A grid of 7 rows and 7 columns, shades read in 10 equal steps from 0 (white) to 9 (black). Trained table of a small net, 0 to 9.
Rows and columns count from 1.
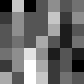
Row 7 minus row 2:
-4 2 -6 -4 5 -2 2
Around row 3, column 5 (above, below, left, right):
2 6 6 8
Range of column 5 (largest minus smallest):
6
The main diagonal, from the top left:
9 4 6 3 8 6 6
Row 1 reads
9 2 9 6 4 6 5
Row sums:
41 36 39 39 36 36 29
